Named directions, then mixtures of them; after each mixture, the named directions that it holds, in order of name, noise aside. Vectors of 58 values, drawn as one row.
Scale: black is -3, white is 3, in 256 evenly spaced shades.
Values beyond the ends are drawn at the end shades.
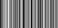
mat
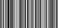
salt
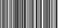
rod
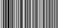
mat, salt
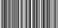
mat, salt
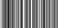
mat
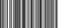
mat, rod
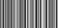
rod, salt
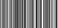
rod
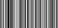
salt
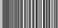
mat, rod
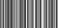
rod, salt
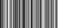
mat, rod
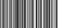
rod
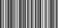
mat, salt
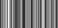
mat, rod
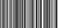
rod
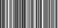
mat, rod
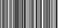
rod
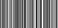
rod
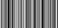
mat, rod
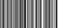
rod, salt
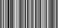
salt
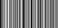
mat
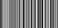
mat, rod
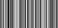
salt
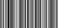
salt
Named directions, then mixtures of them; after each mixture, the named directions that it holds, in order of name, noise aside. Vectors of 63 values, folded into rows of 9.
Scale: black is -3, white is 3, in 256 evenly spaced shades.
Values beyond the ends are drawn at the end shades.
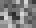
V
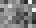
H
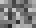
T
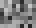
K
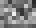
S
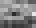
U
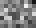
S, U, V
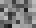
T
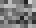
H, S, V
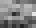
U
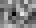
K, S, V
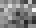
H, U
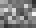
S, U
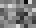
H, V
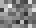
H, T
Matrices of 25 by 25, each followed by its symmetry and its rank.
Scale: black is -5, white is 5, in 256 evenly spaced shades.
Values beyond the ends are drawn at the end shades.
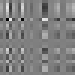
neither, rank one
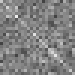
symmetric, rank five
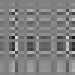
neither, rank one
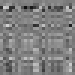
neither, rank two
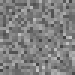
symmetric, full rank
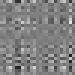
neither, rank two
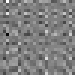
neither, rank three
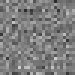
neither, rank five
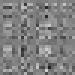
neither, rank three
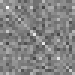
symmetric, rank five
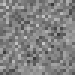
symmetric, full rank
